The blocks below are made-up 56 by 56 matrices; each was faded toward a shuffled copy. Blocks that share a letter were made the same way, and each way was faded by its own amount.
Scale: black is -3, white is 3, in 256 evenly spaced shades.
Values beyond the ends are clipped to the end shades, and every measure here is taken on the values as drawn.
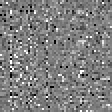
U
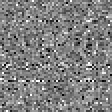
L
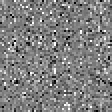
U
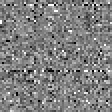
L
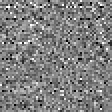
L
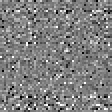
L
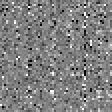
U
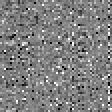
U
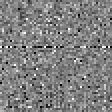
L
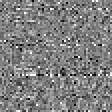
L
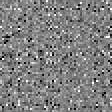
U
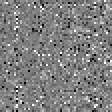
U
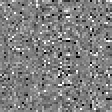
U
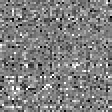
L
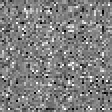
U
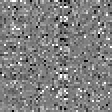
U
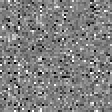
U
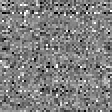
L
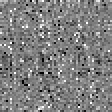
U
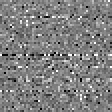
L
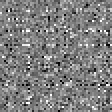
L
